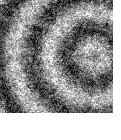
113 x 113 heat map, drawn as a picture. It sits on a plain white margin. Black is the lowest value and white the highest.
No row or column stands out. There is no overall slope. Concentric rings centre on the middle right.
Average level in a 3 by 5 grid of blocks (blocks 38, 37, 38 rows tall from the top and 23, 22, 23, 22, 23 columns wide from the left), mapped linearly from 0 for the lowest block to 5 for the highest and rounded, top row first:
1 3 2 2 2
5 0 5 2 5
1 3 2 3 2
